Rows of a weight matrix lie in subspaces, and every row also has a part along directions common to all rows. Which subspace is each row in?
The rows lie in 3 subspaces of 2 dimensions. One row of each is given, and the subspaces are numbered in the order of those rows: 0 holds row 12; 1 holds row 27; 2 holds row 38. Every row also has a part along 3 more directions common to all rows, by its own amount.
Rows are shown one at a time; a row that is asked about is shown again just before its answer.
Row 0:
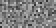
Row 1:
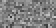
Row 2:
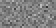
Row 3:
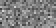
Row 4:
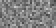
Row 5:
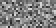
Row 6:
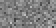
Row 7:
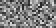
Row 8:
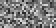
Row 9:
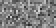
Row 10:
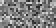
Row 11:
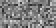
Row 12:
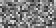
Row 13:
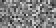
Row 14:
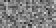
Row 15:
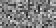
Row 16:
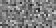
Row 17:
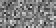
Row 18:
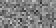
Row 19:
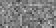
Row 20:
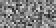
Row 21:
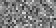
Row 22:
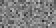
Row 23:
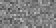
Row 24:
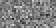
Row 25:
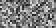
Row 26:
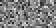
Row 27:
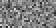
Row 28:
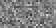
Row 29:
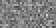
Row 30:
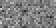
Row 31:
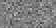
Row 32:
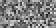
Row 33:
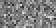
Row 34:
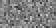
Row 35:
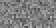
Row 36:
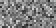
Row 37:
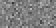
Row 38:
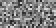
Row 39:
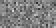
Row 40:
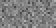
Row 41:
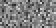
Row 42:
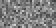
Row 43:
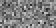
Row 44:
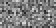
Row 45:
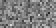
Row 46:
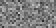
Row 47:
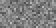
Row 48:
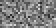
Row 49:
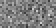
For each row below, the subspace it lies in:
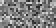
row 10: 0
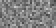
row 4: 1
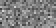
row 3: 2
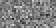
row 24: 1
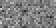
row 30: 2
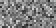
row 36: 2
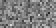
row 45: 1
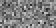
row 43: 2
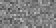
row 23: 2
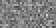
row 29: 1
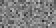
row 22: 0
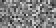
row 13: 0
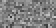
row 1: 1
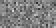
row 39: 0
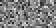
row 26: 0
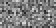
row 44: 2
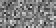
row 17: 2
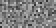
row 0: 1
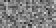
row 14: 1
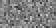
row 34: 1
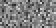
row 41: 1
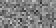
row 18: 2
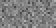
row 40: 1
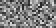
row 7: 0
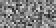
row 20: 2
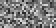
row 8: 2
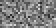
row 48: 0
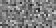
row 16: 1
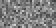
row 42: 1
